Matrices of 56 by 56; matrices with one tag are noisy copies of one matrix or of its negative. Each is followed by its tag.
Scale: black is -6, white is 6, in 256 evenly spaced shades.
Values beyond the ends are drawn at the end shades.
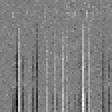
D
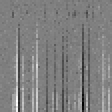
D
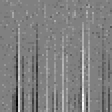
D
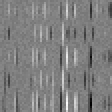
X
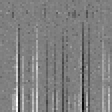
D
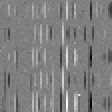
X
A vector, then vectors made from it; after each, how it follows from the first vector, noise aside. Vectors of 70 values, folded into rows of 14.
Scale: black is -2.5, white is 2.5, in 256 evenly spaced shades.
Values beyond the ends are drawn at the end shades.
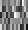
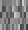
shrunk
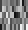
negated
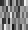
wrapped around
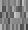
shrunk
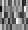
wrapped around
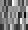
wrapped around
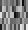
negated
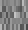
shrunk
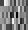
wrapped around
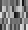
negated
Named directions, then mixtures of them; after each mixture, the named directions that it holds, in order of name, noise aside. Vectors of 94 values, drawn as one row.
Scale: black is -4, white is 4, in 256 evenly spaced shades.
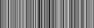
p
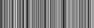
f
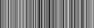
p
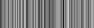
f, p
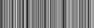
f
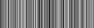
p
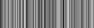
f, p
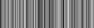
f, p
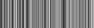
f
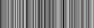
f, p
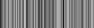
f, p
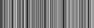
f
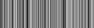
f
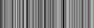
f, p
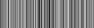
p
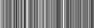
f, p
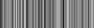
f, p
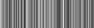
f, p
